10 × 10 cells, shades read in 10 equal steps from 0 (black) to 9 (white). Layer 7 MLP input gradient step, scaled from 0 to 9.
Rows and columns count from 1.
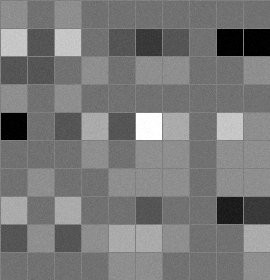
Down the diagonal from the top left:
5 3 4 4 3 5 5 4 4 5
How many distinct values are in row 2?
5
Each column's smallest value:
0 3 3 4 3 2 3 4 0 0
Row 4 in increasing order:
4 4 4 4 4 4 4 4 5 5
